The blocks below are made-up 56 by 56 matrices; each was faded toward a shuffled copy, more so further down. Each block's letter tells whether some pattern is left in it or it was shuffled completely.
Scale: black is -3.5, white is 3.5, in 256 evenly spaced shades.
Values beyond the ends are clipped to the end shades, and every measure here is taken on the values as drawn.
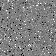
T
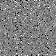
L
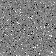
T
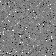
T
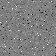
T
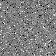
T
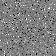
T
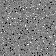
T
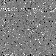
L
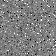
T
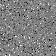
T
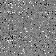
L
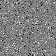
T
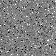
T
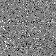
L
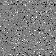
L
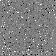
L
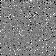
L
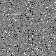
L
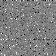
L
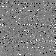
L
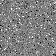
T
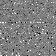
L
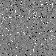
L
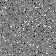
T
